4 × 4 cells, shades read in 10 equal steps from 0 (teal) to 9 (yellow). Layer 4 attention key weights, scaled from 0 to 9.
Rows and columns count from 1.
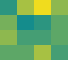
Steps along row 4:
same up down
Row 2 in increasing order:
0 1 3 4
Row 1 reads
1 6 9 5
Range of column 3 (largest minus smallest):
8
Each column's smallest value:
1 0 1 2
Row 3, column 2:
2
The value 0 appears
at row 2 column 2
